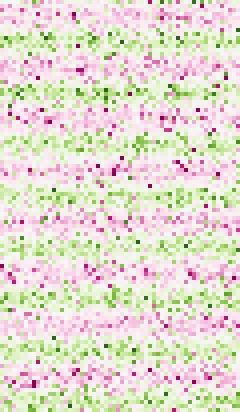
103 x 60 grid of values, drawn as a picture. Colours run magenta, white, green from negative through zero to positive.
There is no seam. Stripes running across repeat 8 times from top to bottom. The histogram is bell-shaped. No overall slope runs across the table. Overall the values sit about 50% of the way up the scale.
